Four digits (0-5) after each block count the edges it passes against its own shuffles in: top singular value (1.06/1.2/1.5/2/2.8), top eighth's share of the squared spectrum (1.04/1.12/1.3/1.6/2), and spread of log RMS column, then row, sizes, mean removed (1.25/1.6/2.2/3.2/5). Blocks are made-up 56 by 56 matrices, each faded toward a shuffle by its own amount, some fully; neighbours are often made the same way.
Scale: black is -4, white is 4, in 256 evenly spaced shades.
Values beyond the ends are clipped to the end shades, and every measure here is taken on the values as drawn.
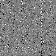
2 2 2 0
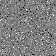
0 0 0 0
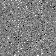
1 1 1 0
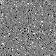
1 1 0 0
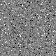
0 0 0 0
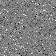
0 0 0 0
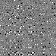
4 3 1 2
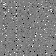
3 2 1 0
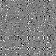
4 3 2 1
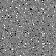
3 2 1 0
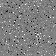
1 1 0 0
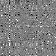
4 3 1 1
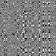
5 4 3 2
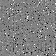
2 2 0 0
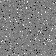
0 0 0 0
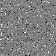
3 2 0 0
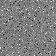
0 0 0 0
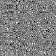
3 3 1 1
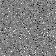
2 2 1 0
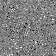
2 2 0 0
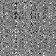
4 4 2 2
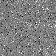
2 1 0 0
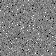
1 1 0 0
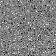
2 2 0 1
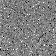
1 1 0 0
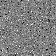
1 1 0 0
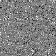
3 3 1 1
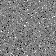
0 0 0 0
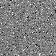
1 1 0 0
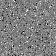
1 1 0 0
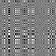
5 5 4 4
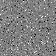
2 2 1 0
